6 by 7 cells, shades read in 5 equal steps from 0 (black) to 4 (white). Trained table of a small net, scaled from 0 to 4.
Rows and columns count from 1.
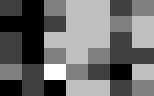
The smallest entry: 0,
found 8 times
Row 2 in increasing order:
0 0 1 2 3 3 3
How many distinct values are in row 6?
4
